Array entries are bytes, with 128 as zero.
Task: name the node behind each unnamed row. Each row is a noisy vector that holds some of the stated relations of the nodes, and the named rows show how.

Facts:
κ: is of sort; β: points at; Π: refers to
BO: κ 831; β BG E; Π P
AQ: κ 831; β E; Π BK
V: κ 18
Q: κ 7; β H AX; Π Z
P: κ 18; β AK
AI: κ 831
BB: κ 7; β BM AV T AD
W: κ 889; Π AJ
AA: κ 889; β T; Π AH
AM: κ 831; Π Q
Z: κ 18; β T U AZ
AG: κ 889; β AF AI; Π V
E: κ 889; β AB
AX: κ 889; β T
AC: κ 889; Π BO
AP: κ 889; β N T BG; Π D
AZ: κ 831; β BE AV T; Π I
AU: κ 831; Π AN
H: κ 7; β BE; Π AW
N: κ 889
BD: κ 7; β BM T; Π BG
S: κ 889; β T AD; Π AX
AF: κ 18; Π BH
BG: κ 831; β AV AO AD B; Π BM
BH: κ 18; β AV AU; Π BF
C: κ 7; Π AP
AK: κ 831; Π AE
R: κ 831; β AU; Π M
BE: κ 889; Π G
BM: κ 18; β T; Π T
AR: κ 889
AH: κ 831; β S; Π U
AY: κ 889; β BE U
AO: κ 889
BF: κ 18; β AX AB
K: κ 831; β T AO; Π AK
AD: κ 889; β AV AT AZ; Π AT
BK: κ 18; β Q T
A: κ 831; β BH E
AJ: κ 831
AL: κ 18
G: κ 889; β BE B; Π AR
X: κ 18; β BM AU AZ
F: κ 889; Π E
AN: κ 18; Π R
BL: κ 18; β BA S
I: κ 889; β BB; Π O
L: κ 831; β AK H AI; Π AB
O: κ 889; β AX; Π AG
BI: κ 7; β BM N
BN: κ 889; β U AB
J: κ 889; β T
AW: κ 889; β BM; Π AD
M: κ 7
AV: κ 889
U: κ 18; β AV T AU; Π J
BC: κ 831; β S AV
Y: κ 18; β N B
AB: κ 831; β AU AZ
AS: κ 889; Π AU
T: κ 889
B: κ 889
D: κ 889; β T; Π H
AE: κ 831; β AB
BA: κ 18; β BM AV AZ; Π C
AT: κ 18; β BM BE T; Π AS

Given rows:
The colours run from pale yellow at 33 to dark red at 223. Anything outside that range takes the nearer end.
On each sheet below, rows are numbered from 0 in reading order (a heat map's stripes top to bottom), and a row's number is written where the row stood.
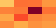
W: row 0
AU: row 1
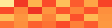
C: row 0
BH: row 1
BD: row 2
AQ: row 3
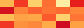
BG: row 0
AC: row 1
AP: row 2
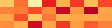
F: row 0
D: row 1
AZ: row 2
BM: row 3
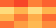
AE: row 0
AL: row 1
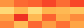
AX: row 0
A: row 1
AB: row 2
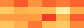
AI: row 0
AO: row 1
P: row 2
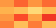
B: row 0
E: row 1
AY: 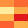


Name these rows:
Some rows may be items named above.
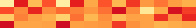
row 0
D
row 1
AK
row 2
AP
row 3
L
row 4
BG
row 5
AR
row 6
AS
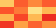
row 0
AA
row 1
BB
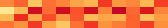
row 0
BI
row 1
AD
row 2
AN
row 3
BG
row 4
AT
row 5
AH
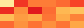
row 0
H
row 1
R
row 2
AB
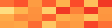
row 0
AJ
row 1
T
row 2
AM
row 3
BA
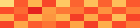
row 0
O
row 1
U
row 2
G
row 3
S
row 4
BD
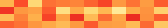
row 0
BH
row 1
AG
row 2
M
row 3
BC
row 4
AR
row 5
T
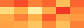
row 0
AJ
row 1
P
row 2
AF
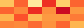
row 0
Q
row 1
H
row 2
BE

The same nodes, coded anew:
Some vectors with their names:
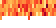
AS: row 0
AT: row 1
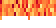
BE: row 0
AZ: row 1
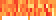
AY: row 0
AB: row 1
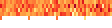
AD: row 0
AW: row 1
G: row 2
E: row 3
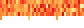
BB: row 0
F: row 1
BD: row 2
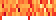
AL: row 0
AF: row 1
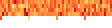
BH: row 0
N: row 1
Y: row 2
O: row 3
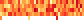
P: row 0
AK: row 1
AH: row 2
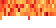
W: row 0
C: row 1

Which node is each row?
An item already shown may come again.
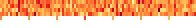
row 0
BM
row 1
BG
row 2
L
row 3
BC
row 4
AG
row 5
AJ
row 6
BI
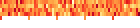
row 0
U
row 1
AB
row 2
AU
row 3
AR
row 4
BH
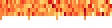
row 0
BB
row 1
AM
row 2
AC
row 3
Q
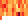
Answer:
H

